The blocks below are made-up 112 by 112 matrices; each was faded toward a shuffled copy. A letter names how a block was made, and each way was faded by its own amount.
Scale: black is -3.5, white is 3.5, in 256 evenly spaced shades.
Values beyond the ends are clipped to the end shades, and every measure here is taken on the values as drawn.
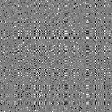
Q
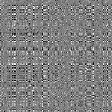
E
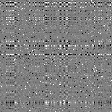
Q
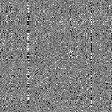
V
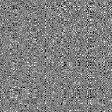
V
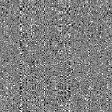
V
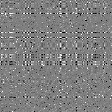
Q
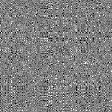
V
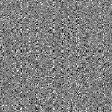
V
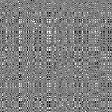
E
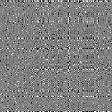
Q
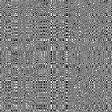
E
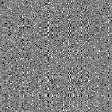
V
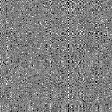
V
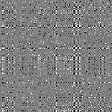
Q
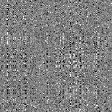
V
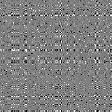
Q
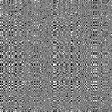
E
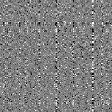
V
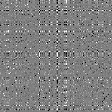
Q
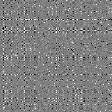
Q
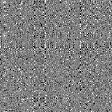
V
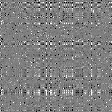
Q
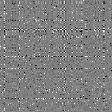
Q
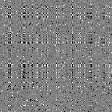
Q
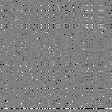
Q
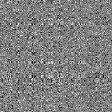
V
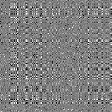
E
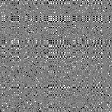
Q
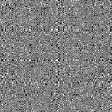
V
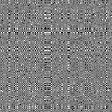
E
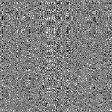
V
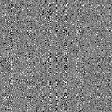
V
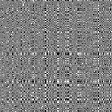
E
